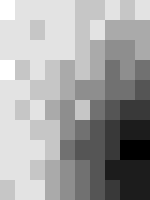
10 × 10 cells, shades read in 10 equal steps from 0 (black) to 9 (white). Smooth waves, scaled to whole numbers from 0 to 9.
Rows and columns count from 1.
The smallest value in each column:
7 7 7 6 4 3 3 1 0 0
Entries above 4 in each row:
10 10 10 8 7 6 5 4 5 5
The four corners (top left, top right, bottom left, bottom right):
9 8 7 1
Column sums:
81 78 76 70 60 55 48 37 32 32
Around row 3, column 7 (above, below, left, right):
8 6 7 5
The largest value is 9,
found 2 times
